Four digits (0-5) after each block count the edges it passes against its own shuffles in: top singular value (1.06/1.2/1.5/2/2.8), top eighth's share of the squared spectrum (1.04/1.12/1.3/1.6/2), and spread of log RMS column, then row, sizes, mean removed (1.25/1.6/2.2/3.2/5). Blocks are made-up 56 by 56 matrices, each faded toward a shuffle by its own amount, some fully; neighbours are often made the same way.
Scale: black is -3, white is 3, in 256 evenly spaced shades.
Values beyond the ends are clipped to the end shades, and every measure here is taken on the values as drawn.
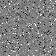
2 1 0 0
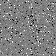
1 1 0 0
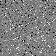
1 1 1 0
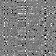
4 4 2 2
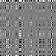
5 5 4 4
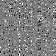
3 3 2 1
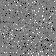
0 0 0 0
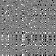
4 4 3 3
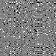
4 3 2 2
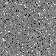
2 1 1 0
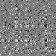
4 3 2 2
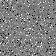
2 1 0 0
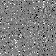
3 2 1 0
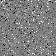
2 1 0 0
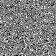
0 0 0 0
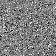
0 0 0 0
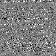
1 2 0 3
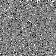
0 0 0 1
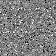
0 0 0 1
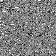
1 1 0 1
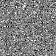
0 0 0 1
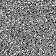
0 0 0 1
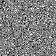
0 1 0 2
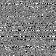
2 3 0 3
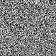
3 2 0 1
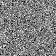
0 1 0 0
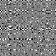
4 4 2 3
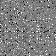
2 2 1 0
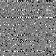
4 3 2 2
